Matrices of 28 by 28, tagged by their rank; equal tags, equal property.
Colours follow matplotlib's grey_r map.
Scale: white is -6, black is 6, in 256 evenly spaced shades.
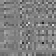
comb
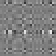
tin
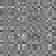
comb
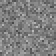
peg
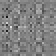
comb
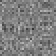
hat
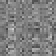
comb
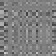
tin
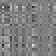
tin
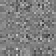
hat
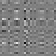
tin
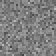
peg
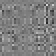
comb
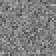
peg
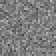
peg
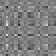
tin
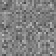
hat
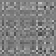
comb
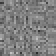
hat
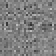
hat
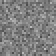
peg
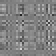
tin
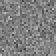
peg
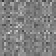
hat
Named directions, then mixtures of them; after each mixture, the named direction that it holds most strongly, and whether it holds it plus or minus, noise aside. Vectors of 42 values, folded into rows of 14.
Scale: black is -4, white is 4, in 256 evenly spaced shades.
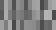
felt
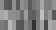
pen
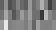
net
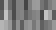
felt, plus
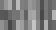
pen, minus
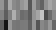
net, minus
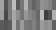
felt, minus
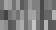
pen, minus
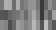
pen, minus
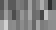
net, plus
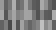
felt, minus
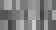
pen, minus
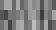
pen, minus
